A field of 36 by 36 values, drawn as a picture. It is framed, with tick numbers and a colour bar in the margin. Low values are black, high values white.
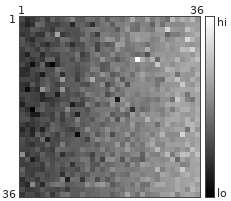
No regular stripes run through it. The histogram is bell-shaped. No row or column stands out. There is an overall slope up to the right.
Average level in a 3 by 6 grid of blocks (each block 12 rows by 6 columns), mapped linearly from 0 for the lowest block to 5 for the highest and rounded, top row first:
012345 | 012345 | 012345
